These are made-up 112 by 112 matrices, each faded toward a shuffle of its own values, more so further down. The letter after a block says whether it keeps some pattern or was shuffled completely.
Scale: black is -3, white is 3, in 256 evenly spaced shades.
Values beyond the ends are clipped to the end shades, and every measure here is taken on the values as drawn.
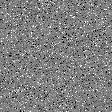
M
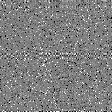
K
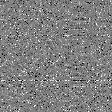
K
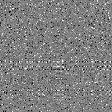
K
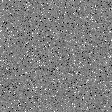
M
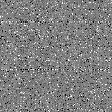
K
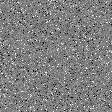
M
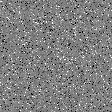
M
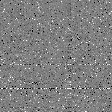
K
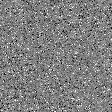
M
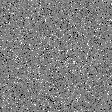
M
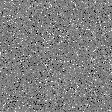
M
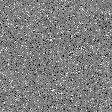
M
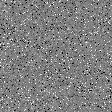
M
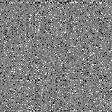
K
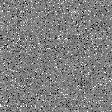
K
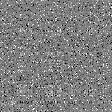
K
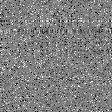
K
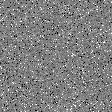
M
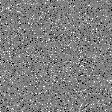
K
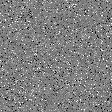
M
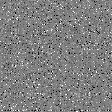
K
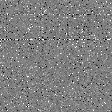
K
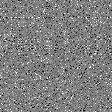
K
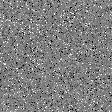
M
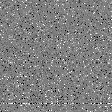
K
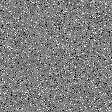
M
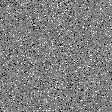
M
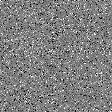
K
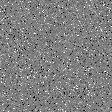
M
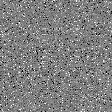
K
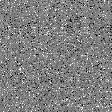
K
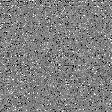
K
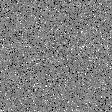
M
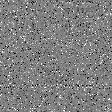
K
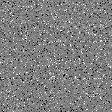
K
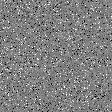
M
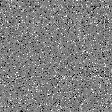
K
